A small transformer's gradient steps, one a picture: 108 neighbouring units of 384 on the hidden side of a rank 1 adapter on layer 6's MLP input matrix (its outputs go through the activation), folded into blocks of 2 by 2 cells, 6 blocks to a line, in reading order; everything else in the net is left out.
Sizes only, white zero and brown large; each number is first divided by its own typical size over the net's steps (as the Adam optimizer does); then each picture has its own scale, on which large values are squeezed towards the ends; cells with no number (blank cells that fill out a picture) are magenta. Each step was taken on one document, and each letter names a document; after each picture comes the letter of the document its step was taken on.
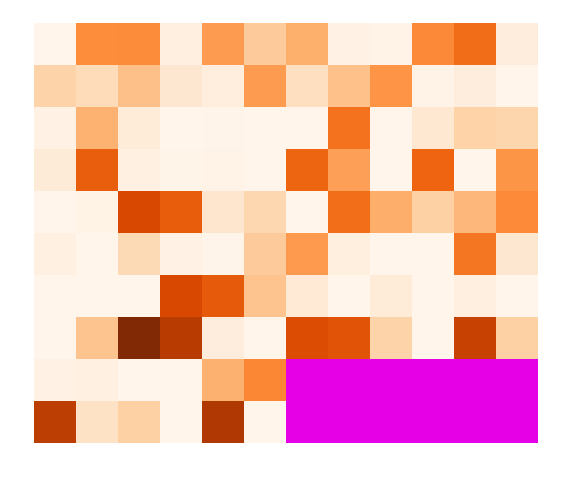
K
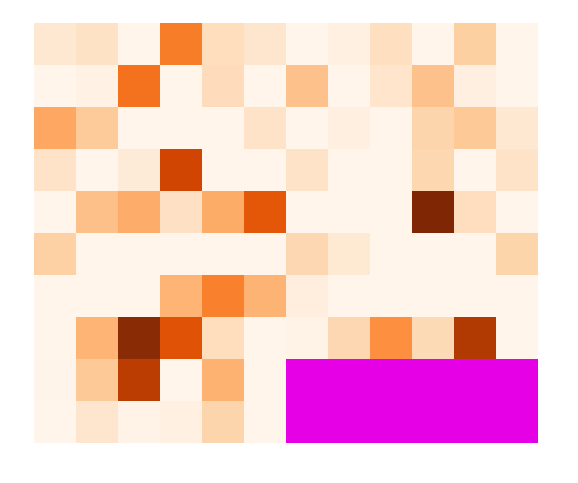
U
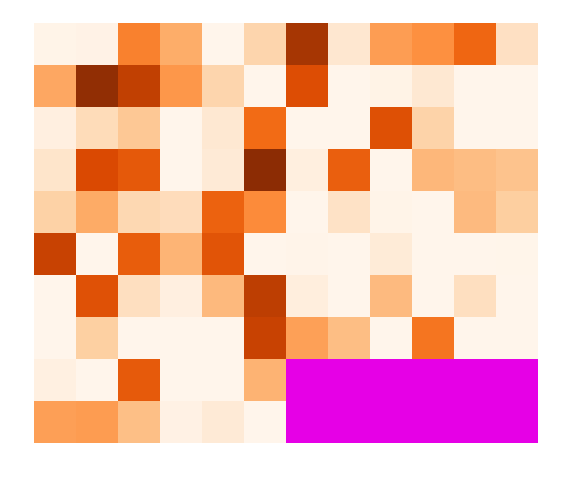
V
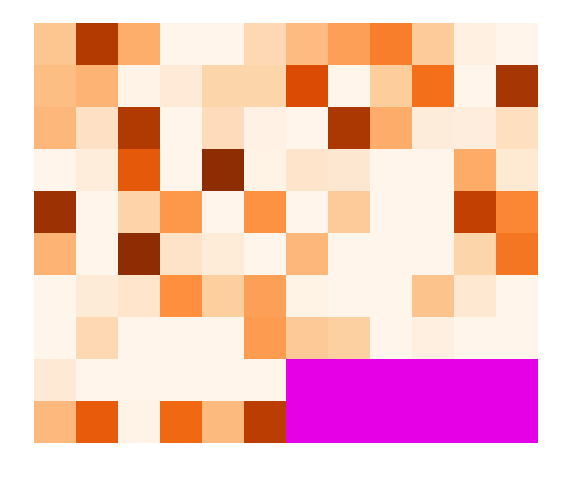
V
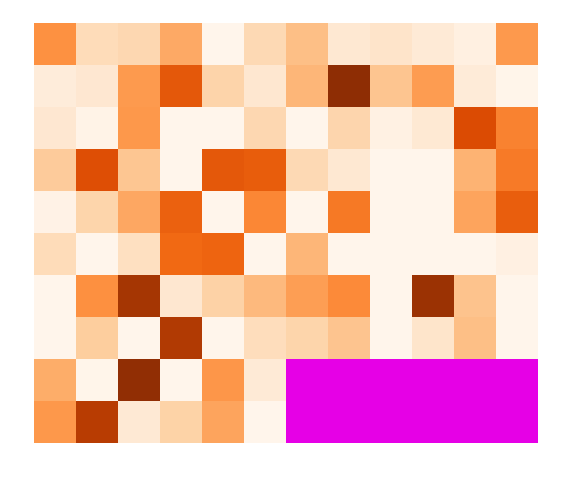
V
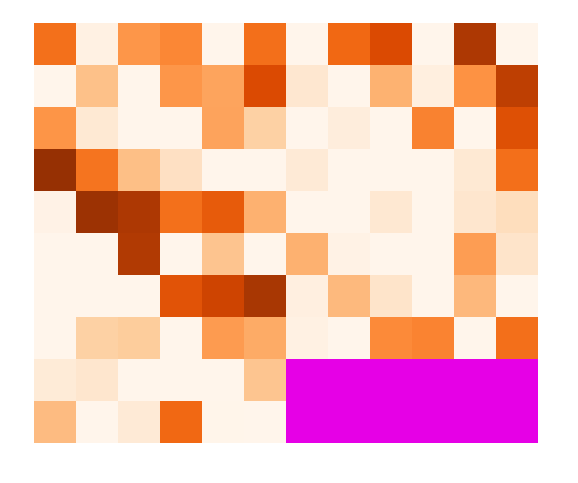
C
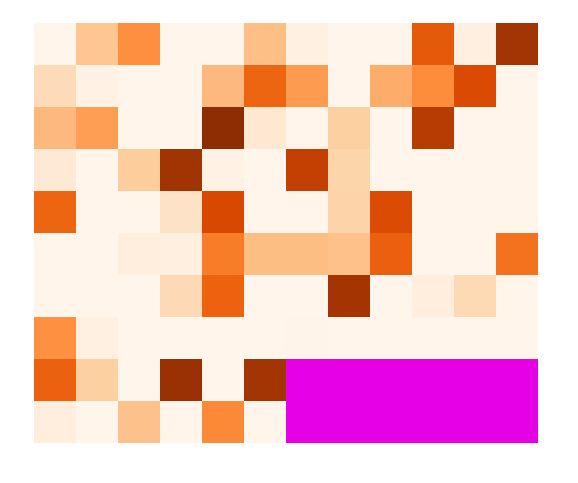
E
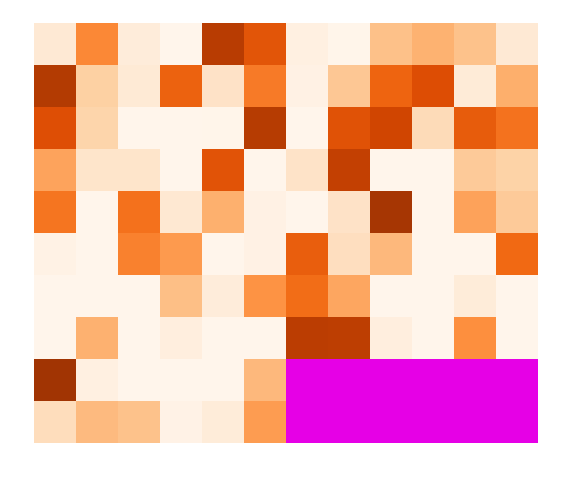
K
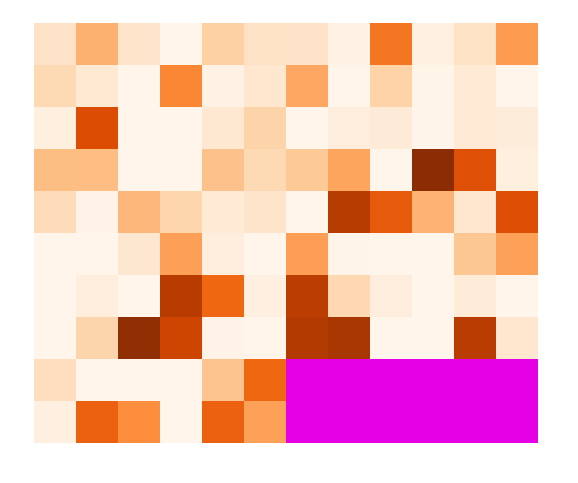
K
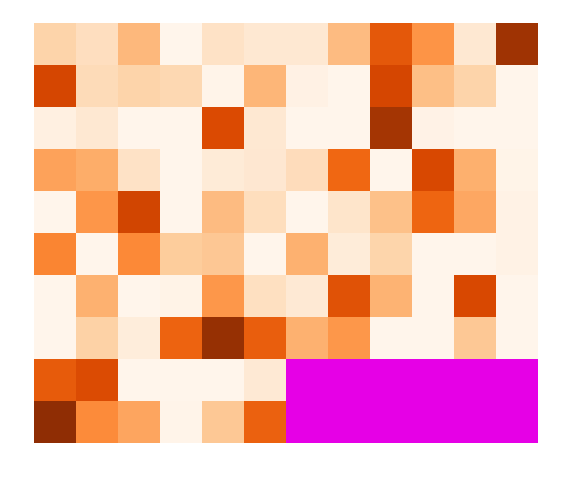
K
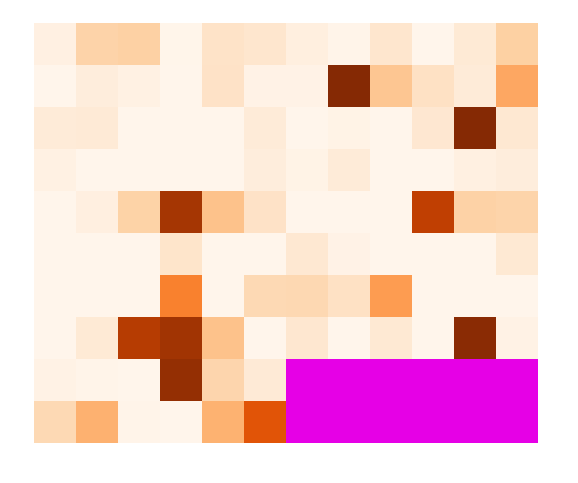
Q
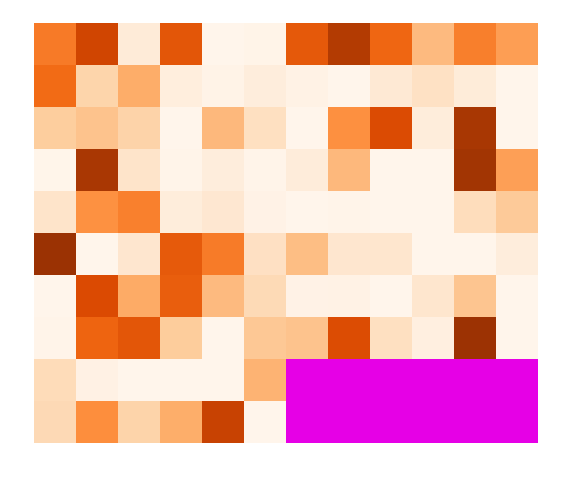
V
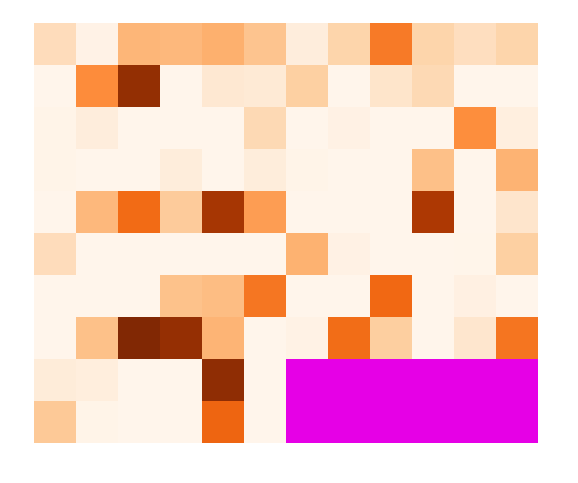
U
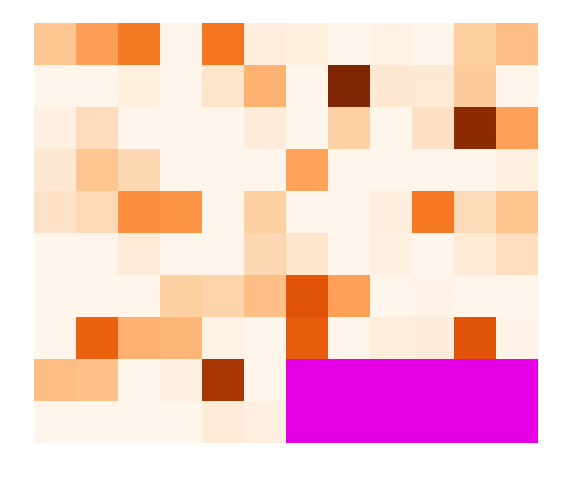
Q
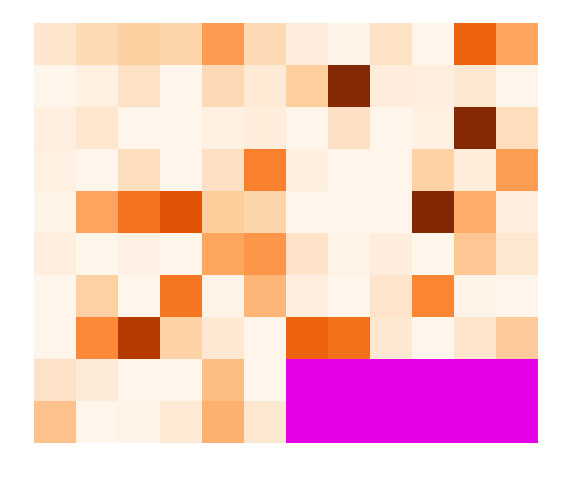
Q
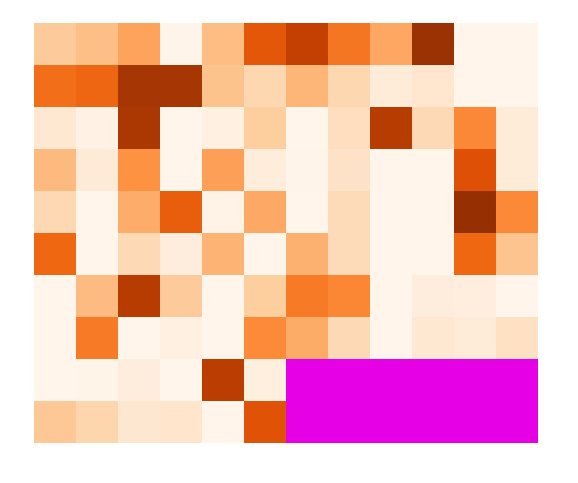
V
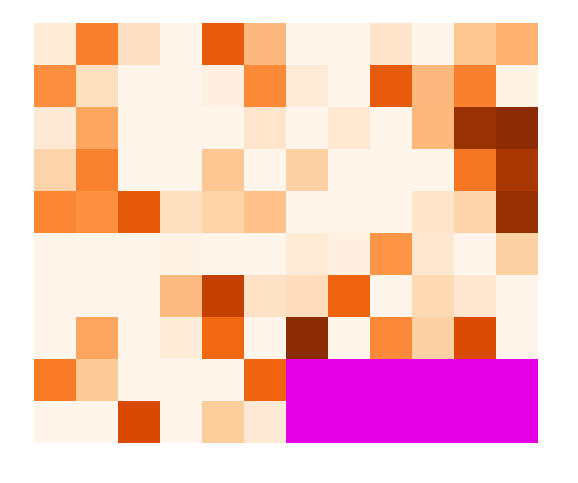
Q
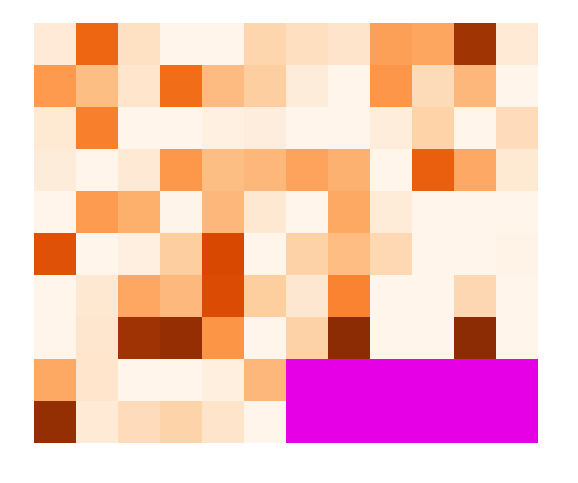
K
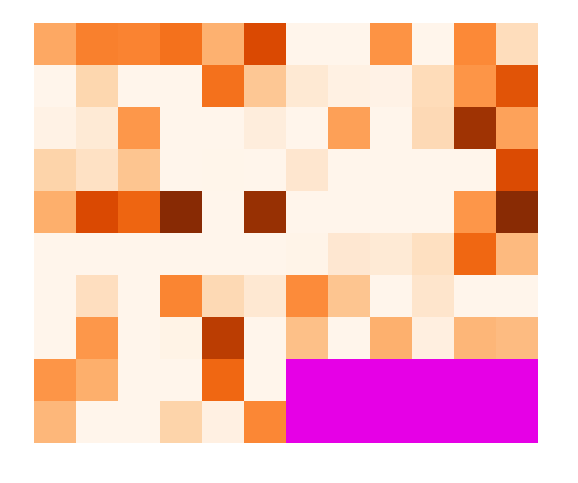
Q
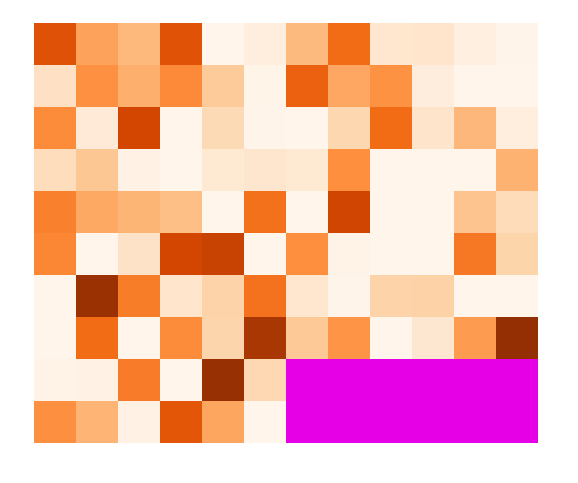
V
